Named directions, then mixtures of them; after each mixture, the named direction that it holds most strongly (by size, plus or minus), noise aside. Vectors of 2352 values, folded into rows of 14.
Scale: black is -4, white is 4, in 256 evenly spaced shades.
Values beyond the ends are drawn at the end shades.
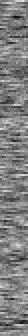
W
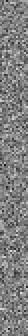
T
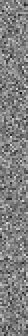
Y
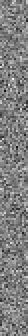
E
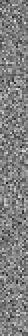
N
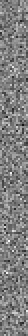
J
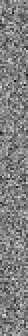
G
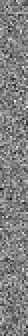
Y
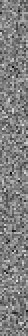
J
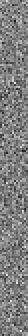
N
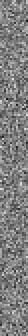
E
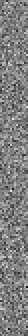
T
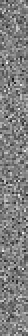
N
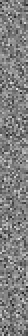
Y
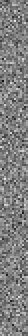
N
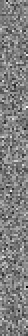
T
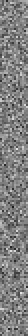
T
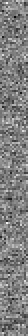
Y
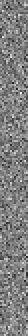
Y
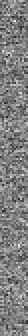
Y
